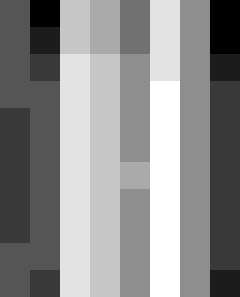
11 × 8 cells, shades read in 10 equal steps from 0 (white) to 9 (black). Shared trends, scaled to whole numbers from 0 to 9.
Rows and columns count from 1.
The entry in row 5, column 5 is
4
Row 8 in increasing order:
0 1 2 4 4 6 7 7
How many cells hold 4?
19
